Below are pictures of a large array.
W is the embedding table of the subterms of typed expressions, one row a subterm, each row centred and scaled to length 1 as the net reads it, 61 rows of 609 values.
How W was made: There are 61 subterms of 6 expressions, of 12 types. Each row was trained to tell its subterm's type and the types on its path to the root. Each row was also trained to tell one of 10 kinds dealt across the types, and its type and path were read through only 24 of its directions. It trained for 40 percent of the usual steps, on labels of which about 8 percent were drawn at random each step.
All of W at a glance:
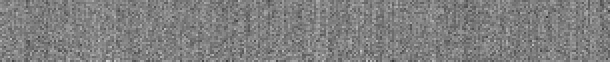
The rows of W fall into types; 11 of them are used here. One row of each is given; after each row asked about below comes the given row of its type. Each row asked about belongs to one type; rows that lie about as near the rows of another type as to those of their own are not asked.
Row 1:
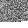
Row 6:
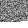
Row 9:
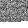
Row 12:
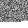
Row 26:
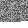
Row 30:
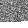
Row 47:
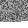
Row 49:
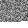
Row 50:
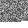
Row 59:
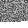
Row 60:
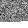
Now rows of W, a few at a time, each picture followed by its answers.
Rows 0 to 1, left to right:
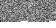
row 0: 59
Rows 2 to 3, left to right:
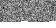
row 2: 47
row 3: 6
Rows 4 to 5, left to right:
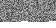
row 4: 1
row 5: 60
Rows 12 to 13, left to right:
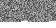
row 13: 12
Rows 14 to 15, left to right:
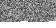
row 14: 6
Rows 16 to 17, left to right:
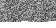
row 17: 26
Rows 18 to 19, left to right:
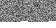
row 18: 50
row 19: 60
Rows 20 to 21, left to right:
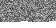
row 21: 6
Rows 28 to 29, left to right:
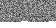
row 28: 50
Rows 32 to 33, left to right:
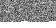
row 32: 47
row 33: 59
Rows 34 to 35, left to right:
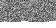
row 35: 1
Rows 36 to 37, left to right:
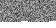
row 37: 47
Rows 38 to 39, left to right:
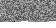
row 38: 1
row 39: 26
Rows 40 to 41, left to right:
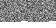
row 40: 9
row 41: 9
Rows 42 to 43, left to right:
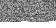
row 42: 1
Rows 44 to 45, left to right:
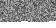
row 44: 6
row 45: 1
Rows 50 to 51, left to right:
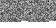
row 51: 50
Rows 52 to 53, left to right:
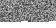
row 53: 47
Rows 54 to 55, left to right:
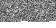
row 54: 59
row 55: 9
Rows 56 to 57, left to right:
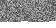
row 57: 6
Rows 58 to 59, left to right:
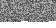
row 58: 60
